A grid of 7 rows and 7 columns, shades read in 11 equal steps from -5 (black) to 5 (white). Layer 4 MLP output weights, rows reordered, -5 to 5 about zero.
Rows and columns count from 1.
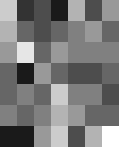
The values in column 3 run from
-2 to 1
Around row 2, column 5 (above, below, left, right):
2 0 -1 1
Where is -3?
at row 1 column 2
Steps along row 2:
down down up up up down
